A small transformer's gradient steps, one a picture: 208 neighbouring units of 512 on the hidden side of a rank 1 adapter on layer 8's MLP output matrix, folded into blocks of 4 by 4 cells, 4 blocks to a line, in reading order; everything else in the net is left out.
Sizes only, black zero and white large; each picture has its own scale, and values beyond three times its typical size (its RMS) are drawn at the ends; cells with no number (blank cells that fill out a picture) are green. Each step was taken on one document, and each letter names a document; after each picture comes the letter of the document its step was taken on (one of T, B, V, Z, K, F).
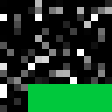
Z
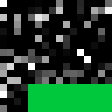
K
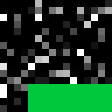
Z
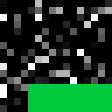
Z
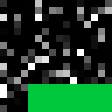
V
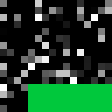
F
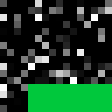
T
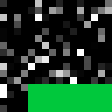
K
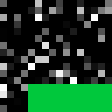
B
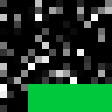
K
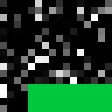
T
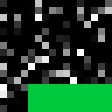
V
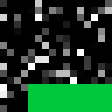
V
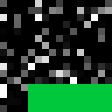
B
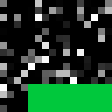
F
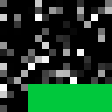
F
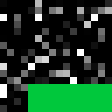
Z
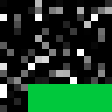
Z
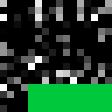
F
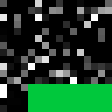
B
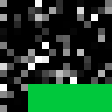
K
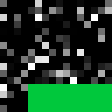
T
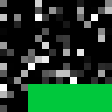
F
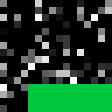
F
